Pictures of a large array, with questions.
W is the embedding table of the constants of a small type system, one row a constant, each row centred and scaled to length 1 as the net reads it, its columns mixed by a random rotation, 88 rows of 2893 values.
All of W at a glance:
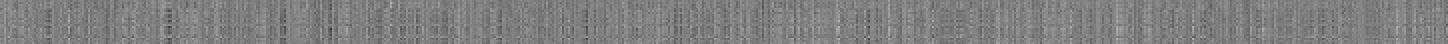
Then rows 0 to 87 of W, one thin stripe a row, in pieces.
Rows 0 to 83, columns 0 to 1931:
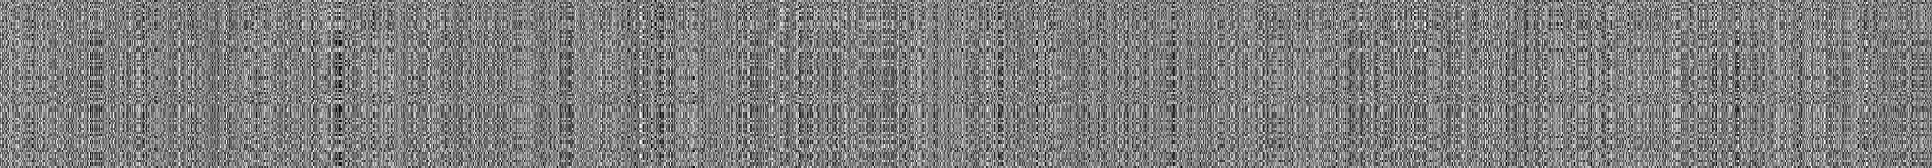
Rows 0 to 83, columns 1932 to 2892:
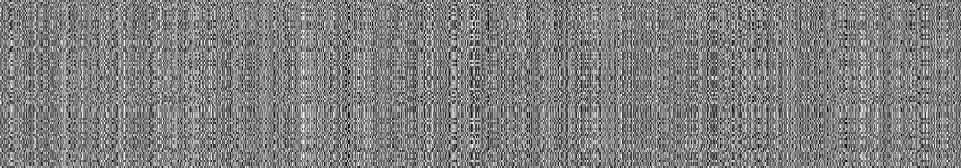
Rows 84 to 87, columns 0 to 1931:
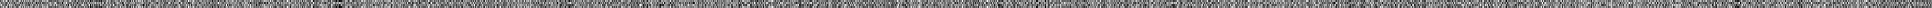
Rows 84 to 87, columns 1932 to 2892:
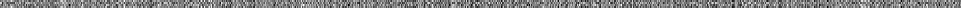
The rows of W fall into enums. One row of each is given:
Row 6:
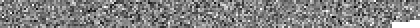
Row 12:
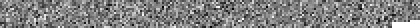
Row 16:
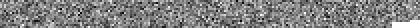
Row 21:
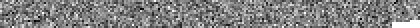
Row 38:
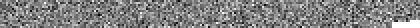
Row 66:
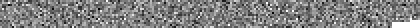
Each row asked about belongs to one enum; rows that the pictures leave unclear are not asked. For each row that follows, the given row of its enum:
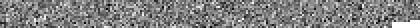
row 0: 12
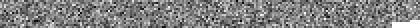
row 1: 16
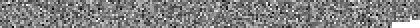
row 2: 66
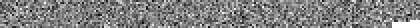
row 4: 38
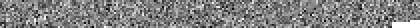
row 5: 12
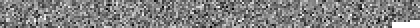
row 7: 12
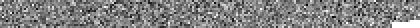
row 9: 6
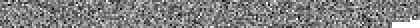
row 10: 66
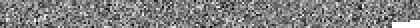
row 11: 12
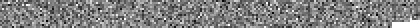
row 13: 66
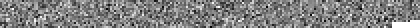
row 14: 12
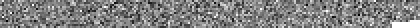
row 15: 6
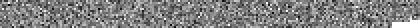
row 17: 66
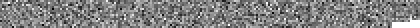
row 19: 66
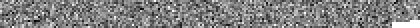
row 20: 21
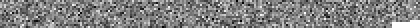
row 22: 16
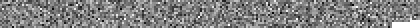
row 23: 66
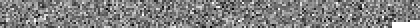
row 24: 12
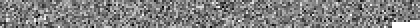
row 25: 12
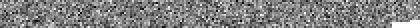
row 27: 16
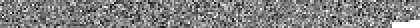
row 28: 6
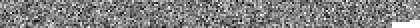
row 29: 16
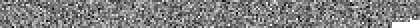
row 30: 66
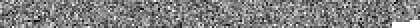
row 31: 21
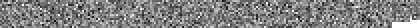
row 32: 66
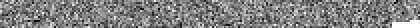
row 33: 21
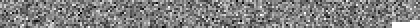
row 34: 16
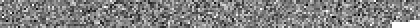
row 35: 6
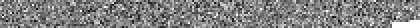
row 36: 6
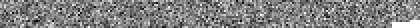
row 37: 16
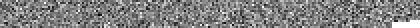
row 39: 38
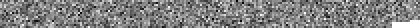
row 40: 16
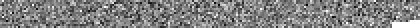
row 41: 6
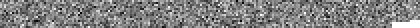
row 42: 16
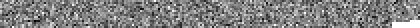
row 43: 21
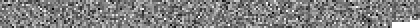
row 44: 66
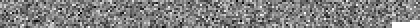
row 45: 16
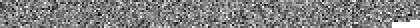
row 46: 38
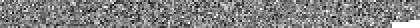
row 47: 6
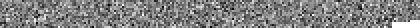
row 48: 12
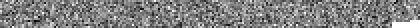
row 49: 21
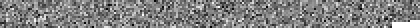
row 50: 12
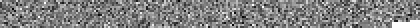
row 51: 38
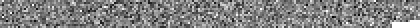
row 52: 6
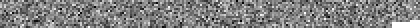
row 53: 16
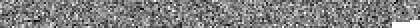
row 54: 21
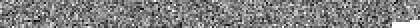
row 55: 21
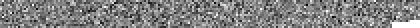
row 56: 6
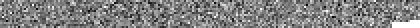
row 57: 6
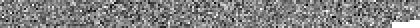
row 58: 6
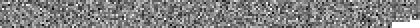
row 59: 66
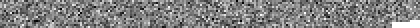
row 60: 16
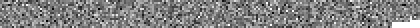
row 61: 66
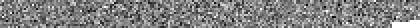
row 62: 6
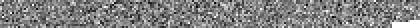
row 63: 6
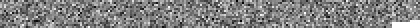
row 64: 16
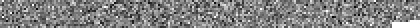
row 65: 6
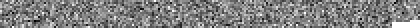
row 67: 21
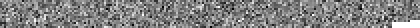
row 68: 12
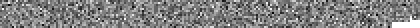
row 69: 66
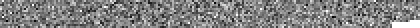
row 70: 6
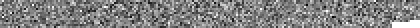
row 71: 6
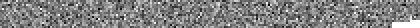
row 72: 66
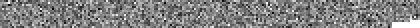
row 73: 66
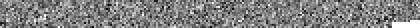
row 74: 12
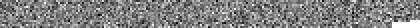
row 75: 38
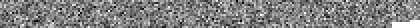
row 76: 16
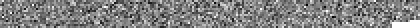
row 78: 6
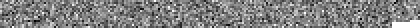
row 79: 21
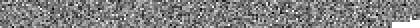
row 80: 66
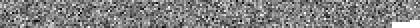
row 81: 16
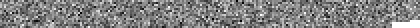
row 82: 16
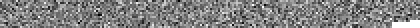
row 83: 38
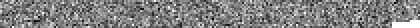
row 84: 21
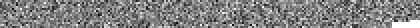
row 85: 38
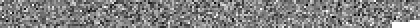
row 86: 6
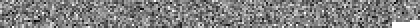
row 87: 21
